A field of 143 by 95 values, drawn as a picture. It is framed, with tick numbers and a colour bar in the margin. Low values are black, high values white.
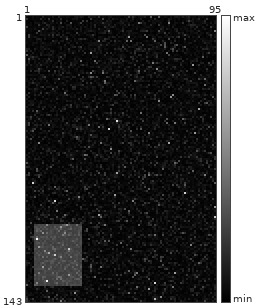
An odd patch, higher than its surroundings, sits in the bottom left. Neither half mirrors the other. The bottom left is the ninth with the highest average. There are no regular stripes.
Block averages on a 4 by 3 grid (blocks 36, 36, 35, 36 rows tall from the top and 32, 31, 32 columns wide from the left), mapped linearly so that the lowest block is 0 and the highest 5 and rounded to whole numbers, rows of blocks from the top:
0 0 0 | 0 0 0 | 1 0 0 | 5 0 0
